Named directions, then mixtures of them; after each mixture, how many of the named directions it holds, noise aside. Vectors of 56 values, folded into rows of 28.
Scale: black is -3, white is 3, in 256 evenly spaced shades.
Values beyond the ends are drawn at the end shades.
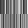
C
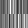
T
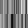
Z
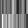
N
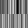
three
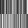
two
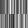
three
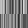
two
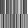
one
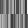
three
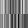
three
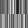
three
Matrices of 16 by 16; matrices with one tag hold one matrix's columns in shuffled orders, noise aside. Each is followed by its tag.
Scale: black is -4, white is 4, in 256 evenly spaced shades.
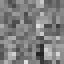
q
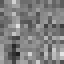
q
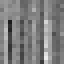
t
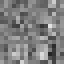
q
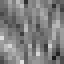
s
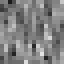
s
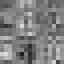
q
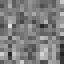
q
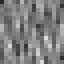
s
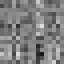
q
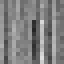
t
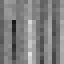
t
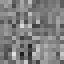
q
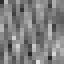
s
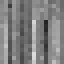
t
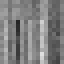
t
